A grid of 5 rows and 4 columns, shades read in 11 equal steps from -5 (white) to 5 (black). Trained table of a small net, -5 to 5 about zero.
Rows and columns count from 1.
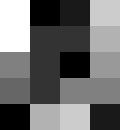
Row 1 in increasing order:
-5 -3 4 5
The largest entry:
5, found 3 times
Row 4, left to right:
1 3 0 0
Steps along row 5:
down down up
